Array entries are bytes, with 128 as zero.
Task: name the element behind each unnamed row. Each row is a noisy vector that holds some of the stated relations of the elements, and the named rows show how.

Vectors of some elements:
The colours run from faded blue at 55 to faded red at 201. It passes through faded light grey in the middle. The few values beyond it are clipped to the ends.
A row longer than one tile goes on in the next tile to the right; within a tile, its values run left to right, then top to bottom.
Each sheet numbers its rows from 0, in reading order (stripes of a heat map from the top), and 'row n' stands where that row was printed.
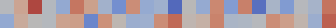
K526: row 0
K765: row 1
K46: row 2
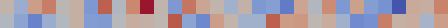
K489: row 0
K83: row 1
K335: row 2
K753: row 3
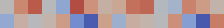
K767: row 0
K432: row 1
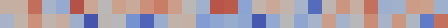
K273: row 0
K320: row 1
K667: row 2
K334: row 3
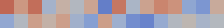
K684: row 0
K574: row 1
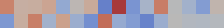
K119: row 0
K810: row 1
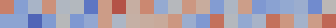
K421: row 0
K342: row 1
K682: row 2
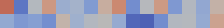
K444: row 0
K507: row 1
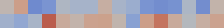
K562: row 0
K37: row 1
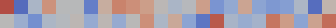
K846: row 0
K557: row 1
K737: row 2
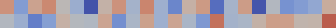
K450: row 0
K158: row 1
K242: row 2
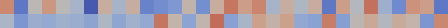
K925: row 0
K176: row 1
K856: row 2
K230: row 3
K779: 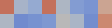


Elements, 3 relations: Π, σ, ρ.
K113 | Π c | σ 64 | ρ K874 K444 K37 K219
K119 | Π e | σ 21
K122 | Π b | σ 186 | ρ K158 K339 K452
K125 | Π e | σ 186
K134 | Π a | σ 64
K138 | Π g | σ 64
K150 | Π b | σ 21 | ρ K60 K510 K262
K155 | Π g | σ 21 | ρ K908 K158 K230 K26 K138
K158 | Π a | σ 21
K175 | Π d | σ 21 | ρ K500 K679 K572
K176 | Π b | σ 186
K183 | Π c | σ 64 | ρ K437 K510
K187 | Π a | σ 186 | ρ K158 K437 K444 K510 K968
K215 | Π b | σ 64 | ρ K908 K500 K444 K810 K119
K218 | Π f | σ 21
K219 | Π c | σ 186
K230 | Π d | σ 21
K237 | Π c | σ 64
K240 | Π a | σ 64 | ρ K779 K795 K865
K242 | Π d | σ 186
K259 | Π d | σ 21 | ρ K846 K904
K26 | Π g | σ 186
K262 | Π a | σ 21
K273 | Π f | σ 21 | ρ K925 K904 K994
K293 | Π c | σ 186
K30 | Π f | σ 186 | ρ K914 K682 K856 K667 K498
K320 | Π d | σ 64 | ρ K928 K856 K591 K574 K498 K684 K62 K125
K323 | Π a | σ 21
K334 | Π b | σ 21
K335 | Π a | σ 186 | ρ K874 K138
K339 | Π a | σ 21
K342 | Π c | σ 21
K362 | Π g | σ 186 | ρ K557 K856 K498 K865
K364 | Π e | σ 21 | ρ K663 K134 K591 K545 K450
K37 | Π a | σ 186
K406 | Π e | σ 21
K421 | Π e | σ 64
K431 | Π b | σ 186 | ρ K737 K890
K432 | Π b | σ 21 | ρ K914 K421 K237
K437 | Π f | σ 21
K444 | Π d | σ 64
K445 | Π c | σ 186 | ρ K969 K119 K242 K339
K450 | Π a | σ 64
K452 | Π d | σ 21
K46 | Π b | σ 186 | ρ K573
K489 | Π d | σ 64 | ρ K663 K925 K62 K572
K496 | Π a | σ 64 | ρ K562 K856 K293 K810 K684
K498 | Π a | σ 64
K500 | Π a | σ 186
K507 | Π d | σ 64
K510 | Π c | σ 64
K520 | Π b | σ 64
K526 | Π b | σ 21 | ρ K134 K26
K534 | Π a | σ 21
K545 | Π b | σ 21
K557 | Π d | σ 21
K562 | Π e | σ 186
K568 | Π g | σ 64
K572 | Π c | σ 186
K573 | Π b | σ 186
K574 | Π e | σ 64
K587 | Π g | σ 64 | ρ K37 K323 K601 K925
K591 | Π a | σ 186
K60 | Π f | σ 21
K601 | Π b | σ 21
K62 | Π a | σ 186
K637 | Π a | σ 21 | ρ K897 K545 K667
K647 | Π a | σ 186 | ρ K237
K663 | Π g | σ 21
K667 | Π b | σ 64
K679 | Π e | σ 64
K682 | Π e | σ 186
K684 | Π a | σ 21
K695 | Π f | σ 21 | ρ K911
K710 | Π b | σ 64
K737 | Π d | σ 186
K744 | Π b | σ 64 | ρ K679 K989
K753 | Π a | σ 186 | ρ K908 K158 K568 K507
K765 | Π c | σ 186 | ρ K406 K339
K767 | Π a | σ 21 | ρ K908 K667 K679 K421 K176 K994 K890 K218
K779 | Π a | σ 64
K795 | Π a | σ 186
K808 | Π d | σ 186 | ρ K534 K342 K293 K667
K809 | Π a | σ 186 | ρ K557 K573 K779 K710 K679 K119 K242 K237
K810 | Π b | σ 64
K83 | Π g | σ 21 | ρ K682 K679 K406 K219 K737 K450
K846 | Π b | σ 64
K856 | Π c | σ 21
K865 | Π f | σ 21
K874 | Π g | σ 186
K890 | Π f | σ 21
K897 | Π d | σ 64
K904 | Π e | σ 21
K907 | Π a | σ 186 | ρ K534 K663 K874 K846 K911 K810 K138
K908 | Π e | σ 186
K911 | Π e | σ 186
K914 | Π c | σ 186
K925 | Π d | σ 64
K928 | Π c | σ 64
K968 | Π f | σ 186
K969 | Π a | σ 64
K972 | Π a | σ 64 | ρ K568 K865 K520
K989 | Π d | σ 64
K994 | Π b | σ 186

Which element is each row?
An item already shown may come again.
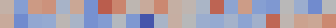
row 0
K587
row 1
K496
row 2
K591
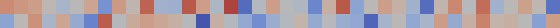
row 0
K557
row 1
K259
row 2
K846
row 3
K667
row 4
K663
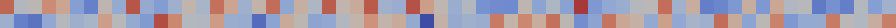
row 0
K498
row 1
K30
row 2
K215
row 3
K273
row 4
K26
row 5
K362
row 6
K176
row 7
K908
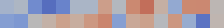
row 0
K968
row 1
K175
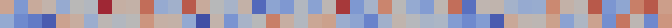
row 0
K183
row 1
K273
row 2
K500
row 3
K810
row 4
K510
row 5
K150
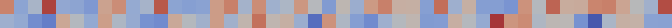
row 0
K969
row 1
K969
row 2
K904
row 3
K489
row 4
K907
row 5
K320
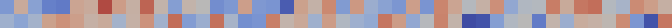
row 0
K187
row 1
K406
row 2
K753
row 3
K431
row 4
K972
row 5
K432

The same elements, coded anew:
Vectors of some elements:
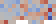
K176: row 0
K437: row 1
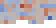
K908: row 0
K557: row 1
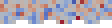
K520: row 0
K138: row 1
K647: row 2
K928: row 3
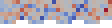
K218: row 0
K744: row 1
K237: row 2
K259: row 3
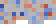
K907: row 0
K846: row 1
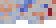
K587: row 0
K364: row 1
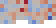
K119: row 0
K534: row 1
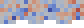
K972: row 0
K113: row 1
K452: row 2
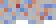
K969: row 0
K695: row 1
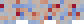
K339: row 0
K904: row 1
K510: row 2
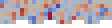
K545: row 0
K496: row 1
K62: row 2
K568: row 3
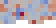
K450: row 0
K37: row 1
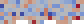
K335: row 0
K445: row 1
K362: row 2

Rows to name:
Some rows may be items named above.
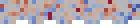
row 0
K158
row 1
K320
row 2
K865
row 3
K432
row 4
K237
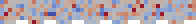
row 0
K273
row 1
K187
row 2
K444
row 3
K925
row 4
K526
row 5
K510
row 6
K908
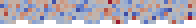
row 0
K489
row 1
K679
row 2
K113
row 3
K432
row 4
K809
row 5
K972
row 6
K122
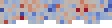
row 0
K122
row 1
K113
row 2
K865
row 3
K240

